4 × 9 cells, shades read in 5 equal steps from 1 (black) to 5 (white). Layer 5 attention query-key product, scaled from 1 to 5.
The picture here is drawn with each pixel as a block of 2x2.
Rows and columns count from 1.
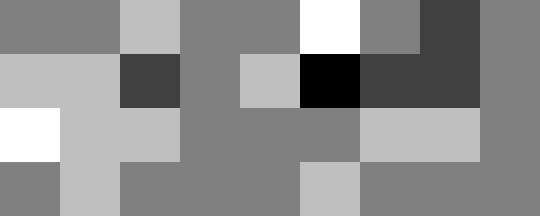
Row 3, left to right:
5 4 4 3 3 3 4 4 3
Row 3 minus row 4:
2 0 1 0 0 -1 1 1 0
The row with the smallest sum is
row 2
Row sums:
29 25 33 29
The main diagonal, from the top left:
3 4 4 3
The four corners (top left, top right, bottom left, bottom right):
3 3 3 3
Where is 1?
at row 2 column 6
